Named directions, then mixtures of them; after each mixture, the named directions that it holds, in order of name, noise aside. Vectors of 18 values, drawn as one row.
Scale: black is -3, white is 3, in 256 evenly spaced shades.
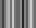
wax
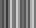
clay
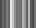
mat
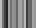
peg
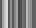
peg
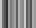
peg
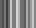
clay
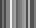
mat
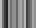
peg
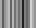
mat, wax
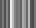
mat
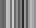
wax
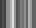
mat, wax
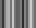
wax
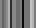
mat, wax
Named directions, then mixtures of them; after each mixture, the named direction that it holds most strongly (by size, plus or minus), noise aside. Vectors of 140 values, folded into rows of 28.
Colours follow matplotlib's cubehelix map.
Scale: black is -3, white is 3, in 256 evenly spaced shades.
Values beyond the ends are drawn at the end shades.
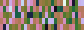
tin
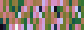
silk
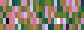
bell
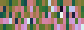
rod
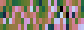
rod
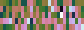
rod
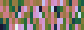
silk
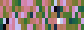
silk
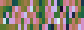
bell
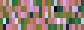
bell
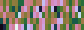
silk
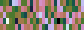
bell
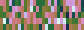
bell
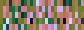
tin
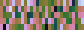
tin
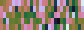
bell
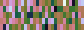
tin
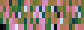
silk
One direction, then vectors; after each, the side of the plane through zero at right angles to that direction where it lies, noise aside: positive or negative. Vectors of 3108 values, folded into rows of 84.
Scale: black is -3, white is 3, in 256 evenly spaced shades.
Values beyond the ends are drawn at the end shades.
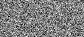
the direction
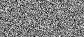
positive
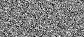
positive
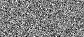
negative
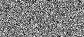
negative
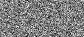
negative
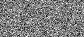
positive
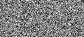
positive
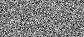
positive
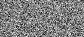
positive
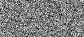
negative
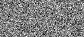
positive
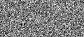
positive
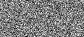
negative
